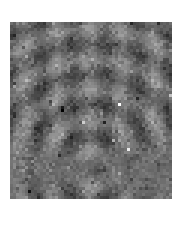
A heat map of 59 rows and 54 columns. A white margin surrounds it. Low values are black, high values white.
Rings spread out from the bottom middle. On average the colour sits 40% of the way up the scale. There is no overall slope. Upright stripes repeat 5 times across the table. No seam splits the table.
